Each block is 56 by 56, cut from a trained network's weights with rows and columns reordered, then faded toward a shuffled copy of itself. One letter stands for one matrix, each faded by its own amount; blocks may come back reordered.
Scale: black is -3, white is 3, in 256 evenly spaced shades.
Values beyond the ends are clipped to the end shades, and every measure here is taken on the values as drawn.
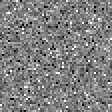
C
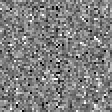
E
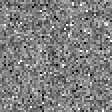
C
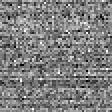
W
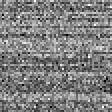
W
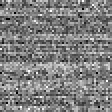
W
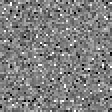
C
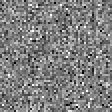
E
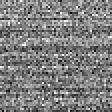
W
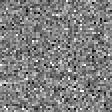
E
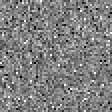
C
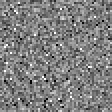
C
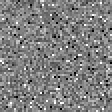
C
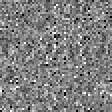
E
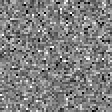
E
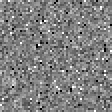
C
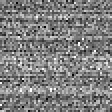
W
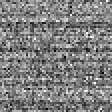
W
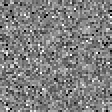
E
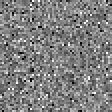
E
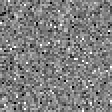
C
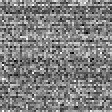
W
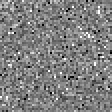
C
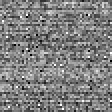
W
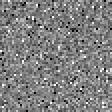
C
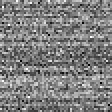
W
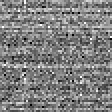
W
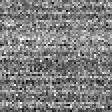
W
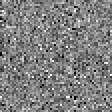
E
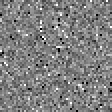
C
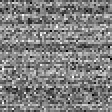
W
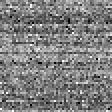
W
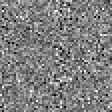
E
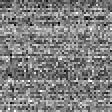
W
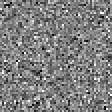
E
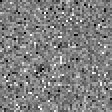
C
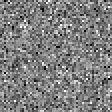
E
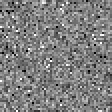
C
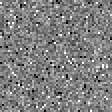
C
